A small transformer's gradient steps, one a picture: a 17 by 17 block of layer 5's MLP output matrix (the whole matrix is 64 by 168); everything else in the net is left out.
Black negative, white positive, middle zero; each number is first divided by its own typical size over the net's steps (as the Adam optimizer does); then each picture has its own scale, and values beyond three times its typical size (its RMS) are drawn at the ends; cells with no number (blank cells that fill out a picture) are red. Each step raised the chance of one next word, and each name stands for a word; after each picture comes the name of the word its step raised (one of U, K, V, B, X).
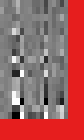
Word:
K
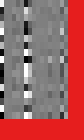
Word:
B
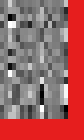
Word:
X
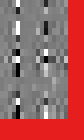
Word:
B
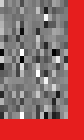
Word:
B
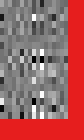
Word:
B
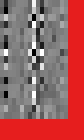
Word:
X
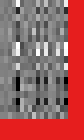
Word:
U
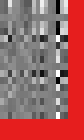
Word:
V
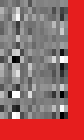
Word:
B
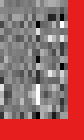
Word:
X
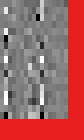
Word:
K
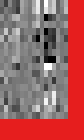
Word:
V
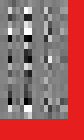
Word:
V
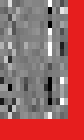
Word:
U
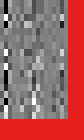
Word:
X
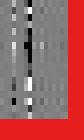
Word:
U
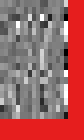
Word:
X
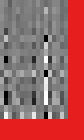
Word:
K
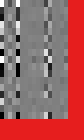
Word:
B
